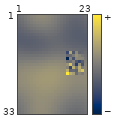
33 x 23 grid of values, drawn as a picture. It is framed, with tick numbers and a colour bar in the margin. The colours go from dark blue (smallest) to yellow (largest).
Odd patch: rougher, in the middle right. Roughest part: middle right. Odd rows or columns: none. Stripes: none.
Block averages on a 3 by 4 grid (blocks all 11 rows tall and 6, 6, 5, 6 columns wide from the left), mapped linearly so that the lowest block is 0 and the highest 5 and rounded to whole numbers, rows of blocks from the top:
1 2 1 0
3 4 4 3
4 5 4 3
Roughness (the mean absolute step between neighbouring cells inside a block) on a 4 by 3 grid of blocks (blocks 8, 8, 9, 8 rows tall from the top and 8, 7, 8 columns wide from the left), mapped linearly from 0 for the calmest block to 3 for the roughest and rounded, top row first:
000 | 003 | 003 | 000
